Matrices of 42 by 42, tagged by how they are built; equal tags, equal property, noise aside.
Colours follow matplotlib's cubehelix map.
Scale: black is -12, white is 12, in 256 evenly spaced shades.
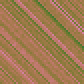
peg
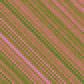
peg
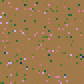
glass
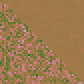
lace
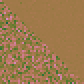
lace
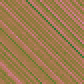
peg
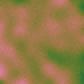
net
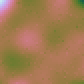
net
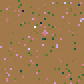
glass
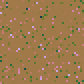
glass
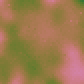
net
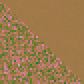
lace
